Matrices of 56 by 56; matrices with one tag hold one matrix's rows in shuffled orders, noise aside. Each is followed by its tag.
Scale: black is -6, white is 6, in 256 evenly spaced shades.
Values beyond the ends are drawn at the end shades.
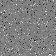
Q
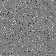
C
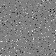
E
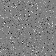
C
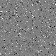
E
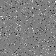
E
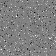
Q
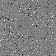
C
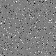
Q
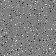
Q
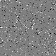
E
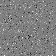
C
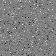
C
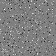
C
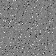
C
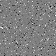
E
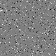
E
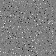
C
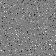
Q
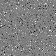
Q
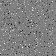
C
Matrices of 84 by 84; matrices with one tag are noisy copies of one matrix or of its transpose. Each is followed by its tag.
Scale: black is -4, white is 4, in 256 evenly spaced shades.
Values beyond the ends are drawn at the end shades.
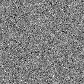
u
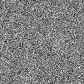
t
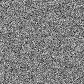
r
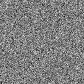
u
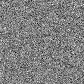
r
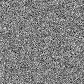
r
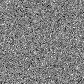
u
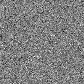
u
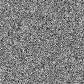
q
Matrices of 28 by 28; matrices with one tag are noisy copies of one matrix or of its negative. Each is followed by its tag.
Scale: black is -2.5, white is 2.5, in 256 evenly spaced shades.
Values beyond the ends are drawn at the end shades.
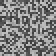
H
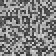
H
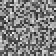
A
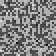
H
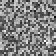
A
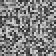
H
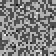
A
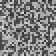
A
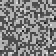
A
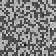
A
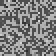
H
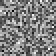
H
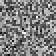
H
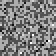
A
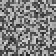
A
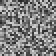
H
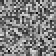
H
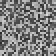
A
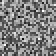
A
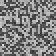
H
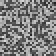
H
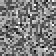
H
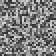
H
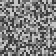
A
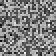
H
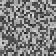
A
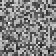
A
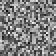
A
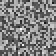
A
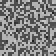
A
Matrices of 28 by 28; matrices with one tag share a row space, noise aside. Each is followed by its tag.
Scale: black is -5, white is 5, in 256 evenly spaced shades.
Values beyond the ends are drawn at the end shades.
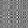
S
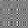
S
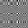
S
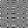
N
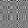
S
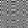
N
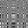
N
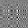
S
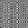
S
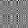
S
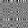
S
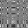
N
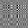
S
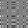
N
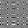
N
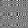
S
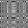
N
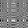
N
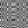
N
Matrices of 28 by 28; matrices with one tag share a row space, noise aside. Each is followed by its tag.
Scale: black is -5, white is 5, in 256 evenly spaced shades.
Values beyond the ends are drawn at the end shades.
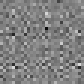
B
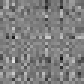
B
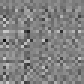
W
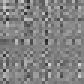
W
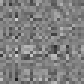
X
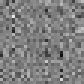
B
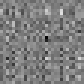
B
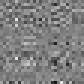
X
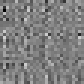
W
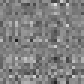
X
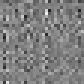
W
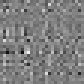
W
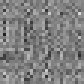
W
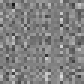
B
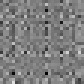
B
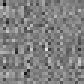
W
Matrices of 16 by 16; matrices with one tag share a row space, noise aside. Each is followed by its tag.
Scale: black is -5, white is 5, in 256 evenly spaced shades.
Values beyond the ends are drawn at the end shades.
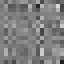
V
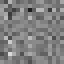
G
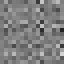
V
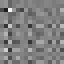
G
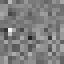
G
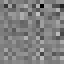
V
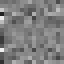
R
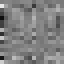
R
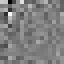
G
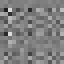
G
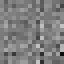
V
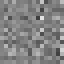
V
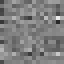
R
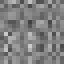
G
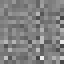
V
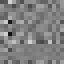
G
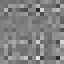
V
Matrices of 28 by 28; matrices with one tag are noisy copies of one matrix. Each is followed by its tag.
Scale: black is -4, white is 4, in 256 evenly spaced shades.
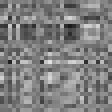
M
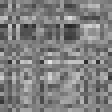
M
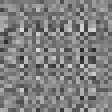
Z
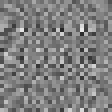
Z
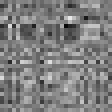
M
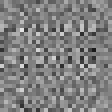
Z
